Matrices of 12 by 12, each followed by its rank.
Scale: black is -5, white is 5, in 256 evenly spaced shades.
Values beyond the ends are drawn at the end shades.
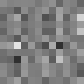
two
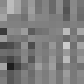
two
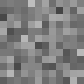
full rank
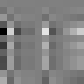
one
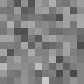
full rank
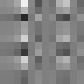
one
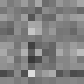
two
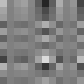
one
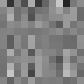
two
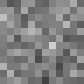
full rank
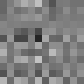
two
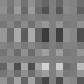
one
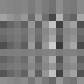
one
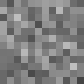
full rank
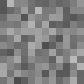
full rank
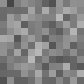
full rank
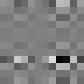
one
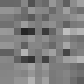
two
